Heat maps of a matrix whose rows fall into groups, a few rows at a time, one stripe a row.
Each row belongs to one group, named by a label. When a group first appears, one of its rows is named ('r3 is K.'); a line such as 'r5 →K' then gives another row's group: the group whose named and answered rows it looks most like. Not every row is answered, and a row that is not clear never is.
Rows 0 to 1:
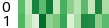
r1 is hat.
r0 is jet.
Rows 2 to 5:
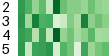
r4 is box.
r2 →box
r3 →jet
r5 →jet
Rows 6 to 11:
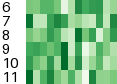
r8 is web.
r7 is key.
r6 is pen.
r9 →box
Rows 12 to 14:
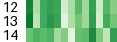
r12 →jet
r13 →jet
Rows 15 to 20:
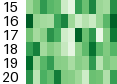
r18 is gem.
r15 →web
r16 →key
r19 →jet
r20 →key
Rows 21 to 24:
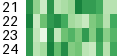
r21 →pen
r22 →key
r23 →hat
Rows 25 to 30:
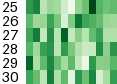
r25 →gem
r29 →jet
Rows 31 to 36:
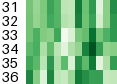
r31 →web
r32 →web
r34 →gem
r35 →web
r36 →pen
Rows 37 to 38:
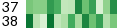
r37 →web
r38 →hat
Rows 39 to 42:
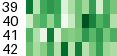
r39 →jet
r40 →gem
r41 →hat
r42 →box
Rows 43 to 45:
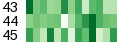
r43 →box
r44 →gem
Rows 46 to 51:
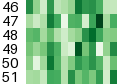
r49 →web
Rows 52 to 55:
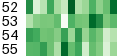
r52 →hat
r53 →gem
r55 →box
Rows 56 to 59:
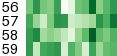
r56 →gem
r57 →key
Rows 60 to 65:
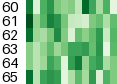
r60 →jet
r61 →key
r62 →key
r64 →pen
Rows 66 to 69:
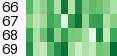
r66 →box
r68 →key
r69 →key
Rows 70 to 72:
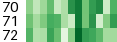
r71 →web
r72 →pen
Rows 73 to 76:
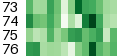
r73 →pen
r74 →gem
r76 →gem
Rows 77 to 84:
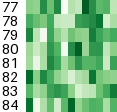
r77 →gem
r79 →hat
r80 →pen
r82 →jet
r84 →hat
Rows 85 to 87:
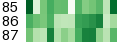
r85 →key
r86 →pen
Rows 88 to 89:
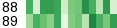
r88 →jet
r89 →gem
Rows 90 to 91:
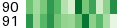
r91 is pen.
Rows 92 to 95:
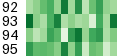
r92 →box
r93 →key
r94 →pen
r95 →box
